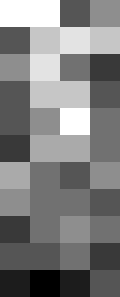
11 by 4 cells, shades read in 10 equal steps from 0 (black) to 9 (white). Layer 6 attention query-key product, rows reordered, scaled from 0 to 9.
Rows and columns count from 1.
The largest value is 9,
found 3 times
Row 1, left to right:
9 9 3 5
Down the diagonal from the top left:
9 7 4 3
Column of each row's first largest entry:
1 3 2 2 3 2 1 1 3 3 4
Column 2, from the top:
9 7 8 7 5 6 4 4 4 3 0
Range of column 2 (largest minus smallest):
9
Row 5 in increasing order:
3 4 5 9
